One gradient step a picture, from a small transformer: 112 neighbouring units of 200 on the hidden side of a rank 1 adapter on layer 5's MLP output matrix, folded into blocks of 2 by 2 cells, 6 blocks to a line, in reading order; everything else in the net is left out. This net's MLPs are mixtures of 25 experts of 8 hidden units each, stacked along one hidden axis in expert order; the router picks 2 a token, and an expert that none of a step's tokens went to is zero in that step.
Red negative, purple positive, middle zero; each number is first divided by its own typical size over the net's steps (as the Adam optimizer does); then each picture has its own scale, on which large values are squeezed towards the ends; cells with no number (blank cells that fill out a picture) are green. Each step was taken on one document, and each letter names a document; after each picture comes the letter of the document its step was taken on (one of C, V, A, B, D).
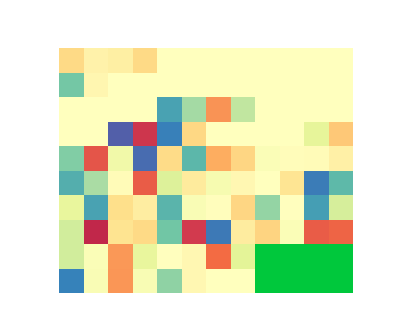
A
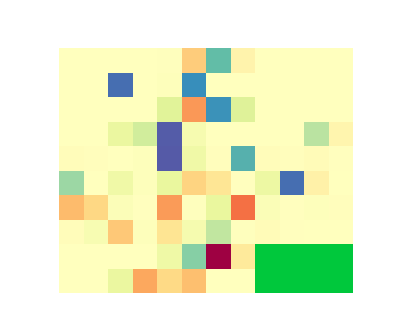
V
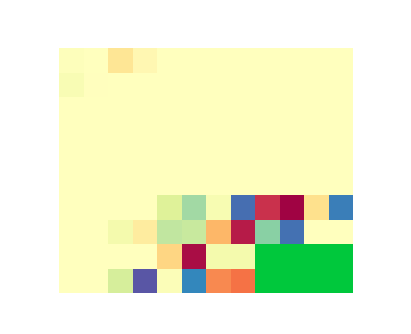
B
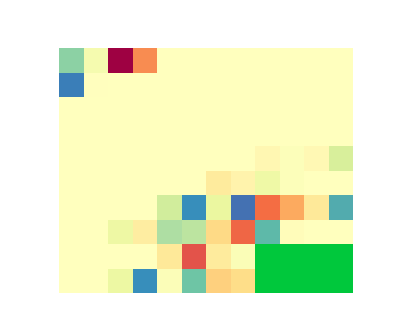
B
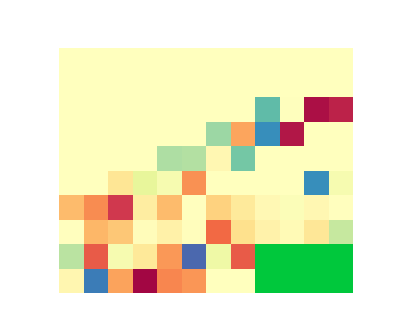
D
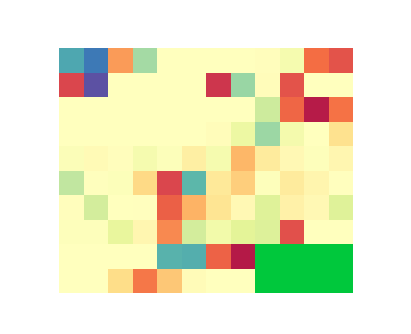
D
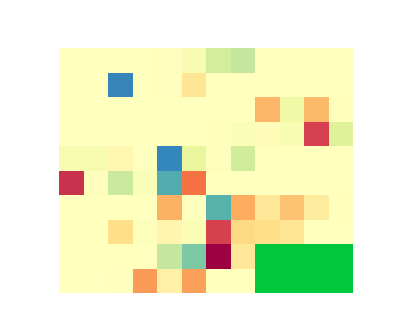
V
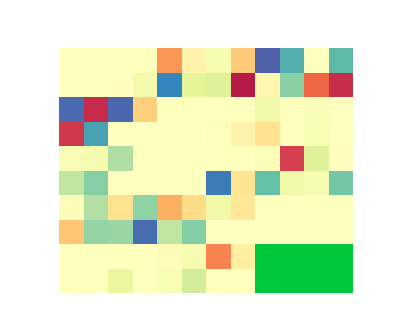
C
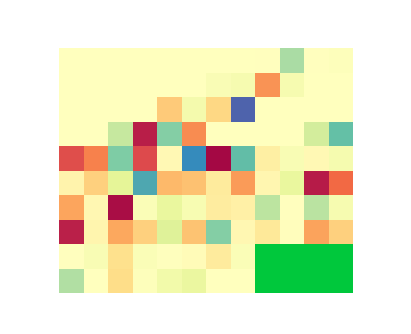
A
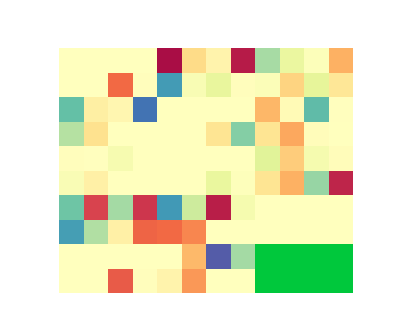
C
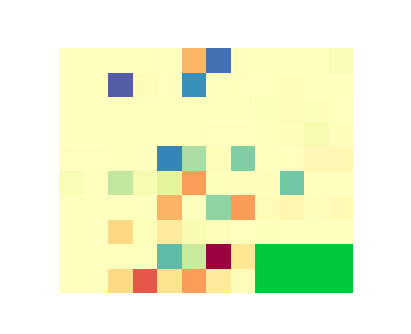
V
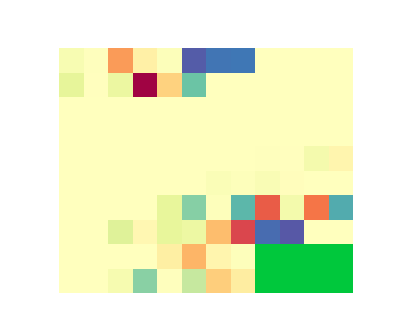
B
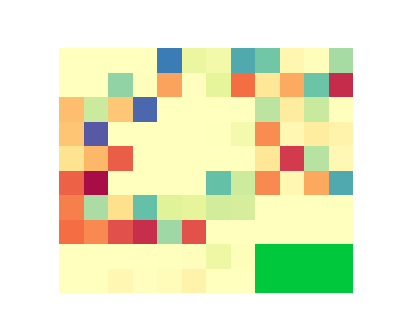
C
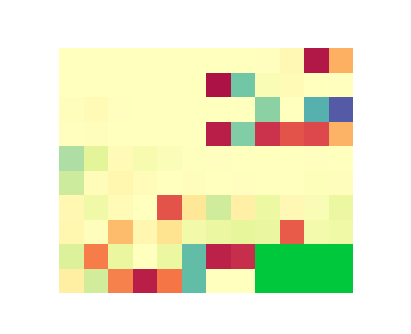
D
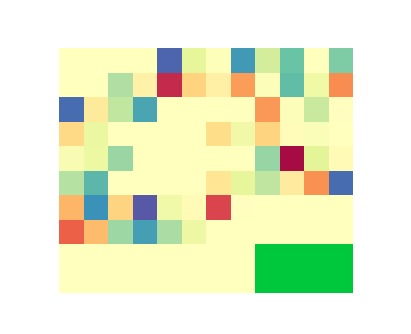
C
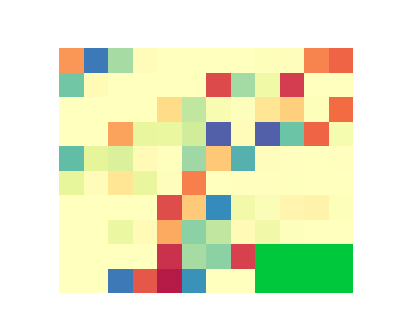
D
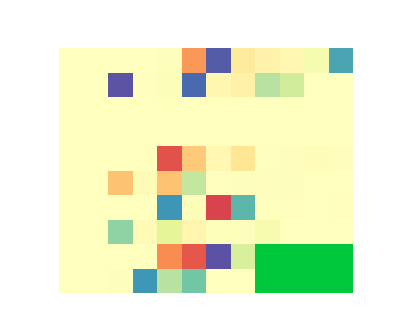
V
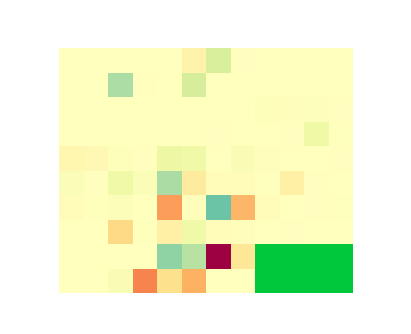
V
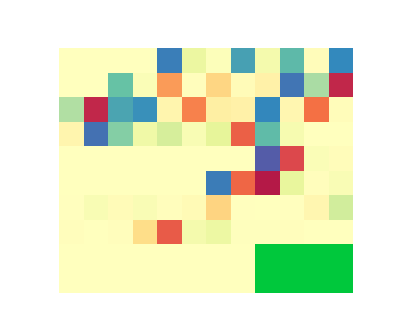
C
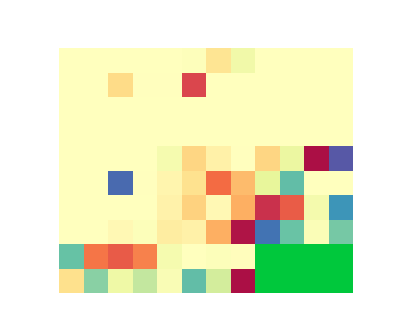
B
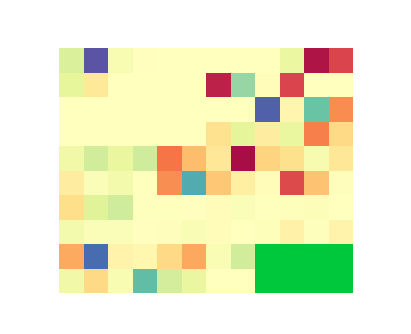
D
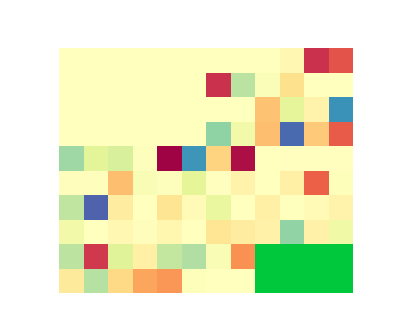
D
